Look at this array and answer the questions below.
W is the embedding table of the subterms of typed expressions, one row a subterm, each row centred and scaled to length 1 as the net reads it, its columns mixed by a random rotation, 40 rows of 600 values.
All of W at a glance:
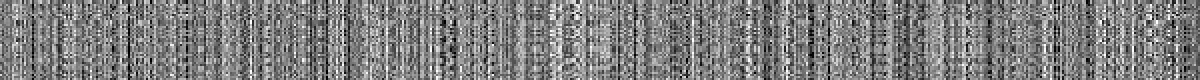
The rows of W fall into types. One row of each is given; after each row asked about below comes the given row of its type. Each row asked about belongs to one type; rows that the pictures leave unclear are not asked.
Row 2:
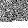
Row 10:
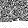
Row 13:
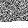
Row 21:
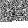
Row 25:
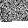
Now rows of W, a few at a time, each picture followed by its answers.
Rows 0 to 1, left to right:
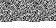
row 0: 13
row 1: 13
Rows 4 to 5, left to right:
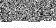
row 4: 25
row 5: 21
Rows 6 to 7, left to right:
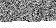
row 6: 13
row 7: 21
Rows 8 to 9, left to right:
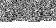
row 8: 2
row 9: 21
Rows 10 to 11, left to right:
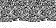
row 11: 10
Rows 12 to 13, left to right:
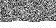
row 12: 10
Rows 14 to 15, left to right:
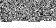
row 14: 25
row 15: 21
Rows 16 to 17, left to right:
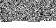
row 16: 25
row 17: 21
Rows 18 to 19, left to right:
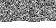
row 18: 13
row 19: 10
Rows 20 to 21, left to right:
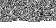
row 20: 10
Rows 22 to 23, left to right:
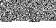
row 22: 2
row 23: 25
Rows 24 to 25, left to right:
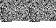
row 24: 25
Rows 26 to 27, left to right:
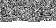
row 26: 10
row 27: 21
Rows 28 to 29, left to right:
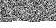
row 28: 10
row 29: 13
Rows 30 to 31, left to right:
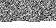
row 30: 13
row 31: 21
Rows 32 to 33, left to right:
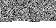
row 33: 25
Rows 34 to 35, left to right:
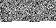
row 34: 25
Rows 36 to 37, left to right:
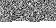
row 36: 21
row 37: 2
